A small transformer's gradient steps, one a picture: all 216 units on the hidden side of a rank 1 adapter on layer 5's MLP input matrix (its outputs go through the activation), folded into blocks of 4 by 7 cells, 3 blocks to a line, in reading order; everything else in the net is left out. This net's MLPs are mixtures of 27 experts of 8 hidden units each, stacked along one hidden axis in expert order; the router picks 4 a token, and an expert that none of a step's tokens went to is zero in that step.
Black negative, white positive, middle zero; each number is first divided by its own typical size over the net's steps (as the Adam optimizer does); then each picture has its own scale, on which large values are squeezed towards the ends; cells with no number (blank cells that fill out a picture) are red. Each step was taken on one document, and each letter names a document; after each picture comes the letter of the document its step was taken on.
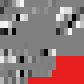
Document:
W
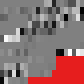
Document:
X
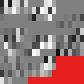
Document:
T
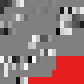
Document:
W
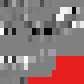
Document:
W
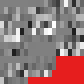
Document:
X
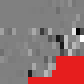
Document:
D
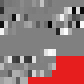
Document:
W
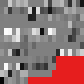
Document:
X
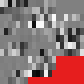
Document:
T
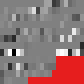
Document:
X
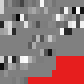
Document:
W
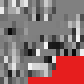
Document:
T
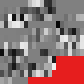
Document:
T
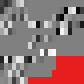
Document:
W
